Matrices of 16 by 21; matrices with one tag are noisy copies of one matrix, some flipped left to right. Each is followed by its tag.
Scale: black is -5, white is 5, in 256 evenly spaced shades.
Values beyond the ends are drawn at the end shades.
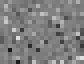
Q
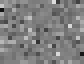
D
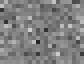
D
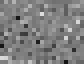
Q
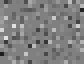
D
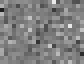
D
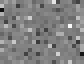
D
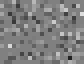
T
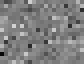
D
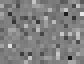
T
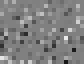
Q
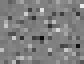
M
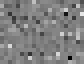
T
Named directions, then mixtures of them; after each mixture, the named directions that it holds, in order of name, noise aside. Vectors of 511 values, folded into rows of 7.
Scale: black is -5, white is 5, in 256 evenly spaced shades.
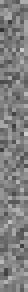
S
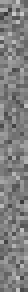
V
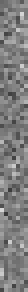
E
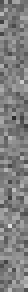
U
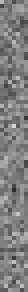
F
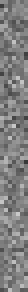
F, U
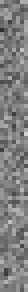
S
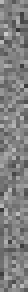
E, F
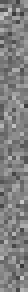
V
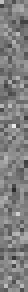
F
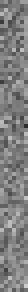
S, U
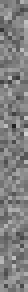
F, S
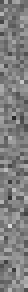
U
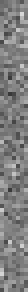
E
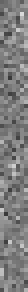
E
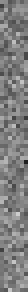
F, U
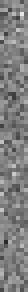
E, V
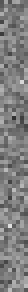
U
